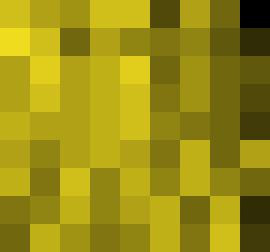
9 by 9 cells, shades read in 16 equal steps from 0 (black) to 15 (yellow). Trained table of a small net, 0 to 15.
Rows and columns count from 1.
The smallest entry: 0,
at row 1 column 9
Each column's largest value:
15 14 13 13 14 12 12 13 11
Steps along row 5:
down same up up down down down down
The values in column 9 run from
0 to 11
